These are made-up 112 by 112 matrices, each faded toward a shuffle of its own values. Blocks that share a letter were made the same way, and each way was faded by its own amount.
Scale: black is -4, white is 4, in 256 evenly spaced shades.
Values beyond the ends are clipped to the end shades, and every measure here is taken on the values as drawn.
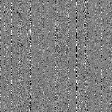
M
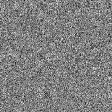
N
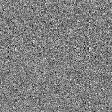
N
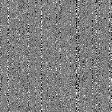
M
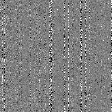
M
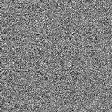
N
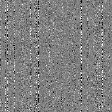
M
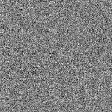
N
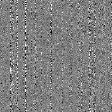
M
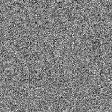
N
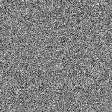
N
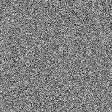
N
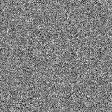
N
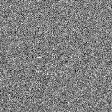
N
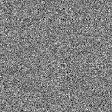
N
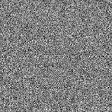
N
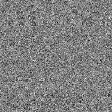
N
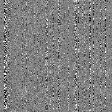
M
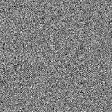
N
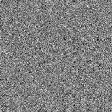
N
